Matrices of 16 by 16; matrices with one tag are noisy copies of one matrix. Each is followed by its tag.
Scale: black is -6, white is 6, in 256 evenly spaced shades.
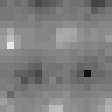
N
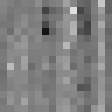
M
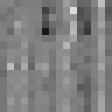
M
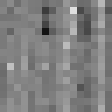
M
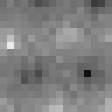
N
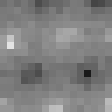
N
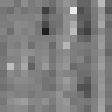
M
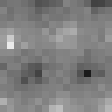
N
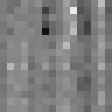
M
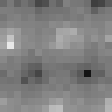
N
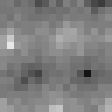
N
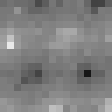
N
